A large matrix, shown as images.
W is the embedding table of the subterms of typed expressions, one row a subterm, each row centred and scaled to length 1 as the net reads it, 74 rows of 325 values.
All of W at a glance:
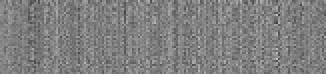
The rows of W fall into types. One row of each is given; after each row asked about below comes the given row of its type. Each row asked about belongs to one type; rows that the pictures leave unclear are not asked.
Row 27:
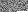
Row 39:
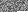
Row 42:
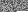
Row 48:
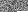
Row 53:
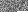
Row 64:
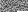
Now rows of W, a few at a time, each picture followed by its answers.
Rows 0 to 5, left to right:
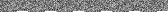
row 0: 27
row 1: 27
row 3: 64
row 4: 48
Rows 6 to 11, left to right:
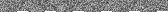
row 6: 53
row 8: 42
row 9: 39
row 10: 53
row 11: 64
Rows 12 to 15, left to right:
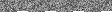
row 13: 48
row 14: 39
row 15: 53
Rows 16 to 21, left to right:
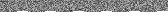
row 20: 53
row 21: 48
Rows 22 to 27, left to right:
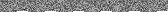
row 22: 27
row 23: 27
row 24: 39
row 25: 27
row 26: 42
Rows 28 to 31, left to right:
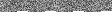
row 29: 53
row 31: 27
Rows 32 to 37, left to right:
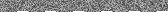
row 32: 53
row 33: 64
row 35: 39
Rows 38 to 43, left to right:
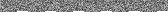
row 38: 64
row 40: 53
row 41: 42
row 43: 39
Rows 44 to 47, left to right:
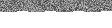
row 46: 53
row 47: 64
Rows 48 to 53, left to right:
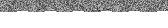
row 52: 42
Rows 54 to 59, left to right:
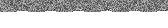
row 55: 39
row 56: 39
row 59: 39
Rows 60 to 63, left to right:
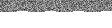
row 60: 27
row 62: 27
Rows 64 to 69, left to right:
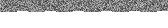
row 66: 27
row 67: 53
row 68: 39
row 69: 48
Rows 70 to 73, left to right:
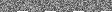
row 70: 39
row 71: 42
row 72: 53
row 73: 42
